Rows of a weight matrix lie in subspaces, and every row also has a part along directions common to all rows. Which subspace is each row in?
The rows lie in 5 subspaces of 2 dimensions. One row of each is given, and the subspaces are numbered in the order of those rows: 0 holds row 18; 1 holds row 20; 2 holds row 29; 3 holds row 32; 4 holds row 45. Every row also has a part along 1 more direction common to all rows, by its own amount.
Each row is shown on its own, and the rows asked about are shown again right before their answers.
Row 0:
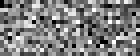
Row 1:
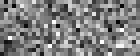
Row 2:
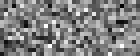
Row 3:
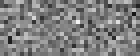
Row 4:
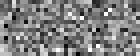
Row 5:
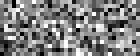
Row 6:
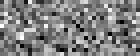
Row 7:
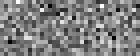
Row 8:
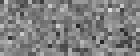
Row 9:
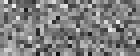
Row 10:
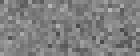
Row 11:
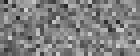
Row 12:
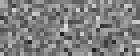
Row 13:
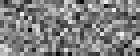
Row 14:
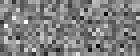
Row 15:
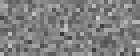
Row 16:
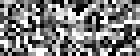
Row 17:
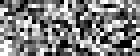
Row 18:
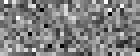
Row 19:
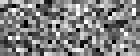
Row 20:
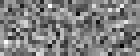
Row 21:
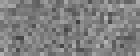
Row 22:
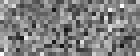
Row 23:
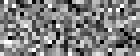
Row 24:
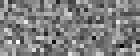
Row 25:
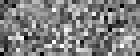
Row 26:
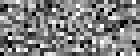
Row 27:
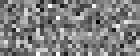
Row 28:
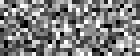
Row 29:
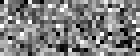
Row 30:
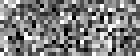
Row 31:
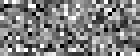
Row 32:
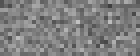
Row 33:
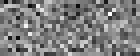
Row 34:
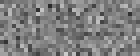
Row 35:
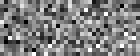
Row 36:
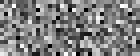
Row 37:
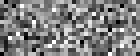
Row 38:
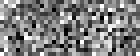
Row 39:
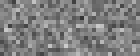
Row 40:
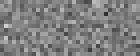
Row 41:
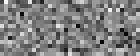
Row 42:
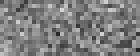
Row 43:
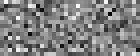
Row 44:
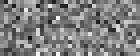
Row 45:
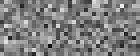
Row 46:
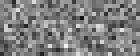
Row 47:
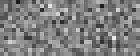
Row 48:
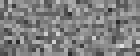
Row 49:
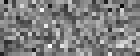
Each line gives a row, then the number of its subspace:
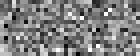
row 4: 4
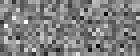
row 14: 4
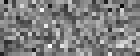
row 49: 0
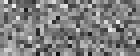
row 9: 1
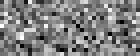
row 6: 2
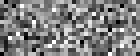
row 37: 3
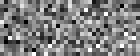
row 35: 4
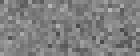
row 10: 2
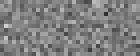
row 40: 4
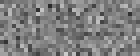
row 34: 1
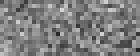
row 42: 2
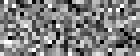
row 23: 2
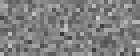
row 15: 0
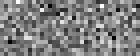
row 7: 3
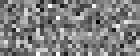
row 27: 1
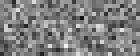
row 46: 4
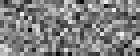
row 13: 2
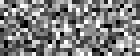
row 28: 0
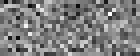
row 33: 0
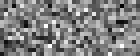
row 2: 2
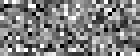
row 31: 0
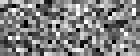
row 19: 0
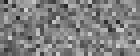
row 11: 1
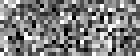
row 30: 3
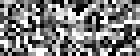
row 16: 1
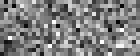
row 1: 1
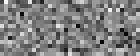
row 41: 2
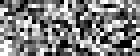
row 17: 2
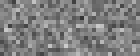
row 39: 4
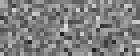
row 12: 0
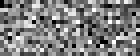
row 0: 3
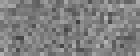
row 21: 3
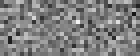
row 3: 3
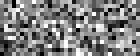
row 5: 4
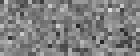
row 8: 2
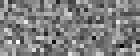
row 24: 4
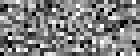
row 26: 0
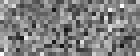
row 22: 3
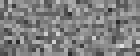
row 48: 4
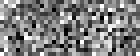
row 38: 3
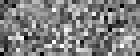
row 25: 3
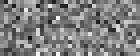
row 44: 1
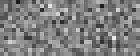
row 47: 3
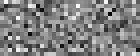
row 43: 0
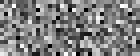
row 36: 1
